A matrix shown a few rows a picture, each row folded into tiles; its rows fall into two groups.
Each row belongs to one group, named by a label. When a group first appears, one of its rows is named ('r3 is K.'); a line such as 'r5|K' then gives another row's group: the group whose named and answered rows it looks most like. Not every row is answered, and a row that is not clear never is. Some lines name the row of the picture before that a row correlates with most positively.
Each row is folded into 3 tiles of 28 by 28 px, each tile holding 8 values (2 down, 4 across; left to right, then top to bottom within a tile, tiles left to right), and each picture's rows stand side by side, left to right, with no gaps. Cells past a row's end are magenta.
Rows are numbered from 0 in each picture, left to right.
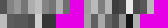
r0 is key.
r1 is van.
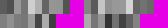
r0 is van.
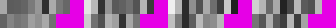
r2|key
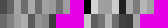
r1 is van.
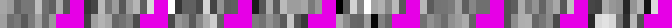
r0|key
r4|van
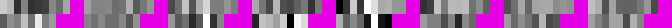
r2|key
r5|van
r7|key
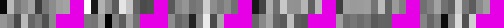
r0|van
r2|key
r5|key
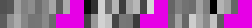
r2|van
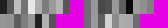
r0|van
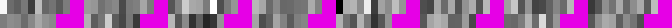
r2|van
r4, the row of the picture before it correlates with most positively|0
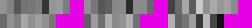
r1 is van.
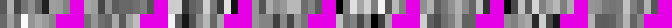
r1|key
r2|key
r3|van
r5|key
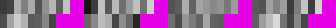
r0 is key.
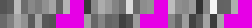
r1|van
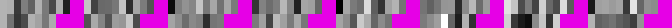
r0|key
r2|van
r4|van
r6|key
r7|van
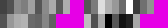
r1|van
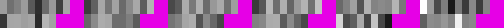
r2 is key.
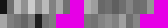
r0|van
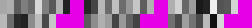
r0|key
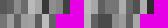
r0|van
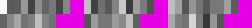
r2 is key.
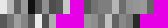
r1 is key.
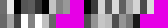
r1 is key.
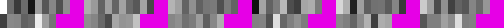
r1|key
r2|key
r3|van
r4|key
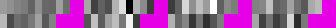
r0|key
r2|van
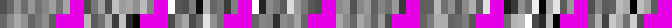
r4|key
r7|van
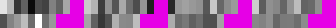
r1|key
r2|van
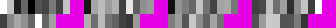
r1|van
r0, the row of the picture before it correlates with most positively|0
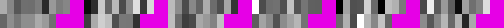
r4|van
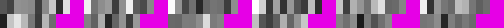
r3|key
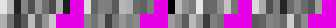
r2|van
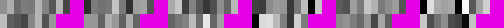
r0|key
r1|van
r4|van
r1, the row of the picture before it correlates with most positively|2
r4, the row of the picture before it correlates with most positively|2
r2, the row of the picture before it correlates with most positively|3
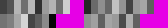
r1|van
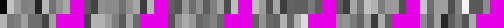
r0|van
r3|key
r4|van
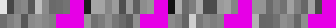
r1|van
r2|van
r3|key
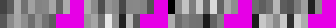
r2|van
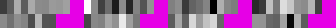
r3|van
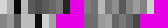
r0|key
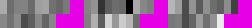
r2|key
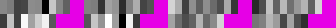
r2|key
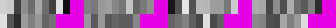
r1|van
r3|key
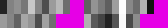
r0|van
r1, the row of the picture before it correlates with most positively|0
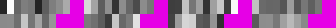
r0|van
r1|key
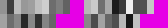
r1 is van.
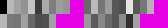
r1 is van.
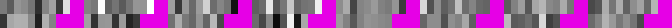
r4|key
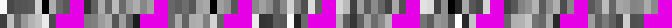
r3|key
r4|key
